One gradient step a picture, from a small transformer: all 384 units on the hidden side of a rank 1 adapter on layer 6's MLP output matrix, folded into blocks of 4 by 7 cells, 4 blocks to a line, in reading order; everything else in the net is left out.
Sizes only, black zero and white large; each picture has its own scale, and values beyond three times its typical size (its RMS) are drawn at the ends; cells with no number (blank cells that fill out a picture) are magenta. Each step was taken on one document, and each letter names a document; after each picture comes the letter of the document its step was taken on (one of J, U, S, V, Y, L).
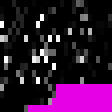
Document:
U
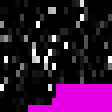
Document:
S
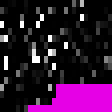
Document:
S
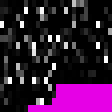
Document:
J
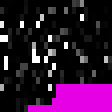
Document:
S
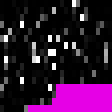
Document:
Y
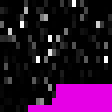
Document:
J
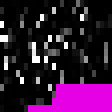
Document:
Y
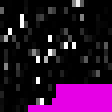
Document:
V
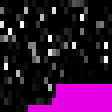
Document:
J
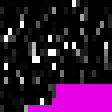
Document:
Y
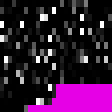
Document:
U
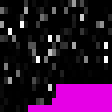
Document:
J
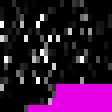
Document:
U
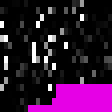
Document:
S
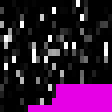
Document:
Y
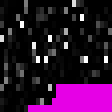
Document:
V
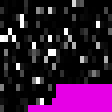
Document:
V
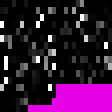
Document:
S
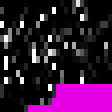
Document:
Y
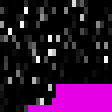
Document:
J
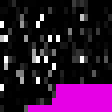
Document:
Y
